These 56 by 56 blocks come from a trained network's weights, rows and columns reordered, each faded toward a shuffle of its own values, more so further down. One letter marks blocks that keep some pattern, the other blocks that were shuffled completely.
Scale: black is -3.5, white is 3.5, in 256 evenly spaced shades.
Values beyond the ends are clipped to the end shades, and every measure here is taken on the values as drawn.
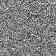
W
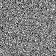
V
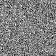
W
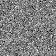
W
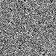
V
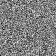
V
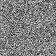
V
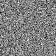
W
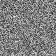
V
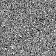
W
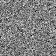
W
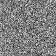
W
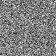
V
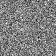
V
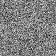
V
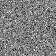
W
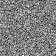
V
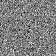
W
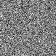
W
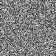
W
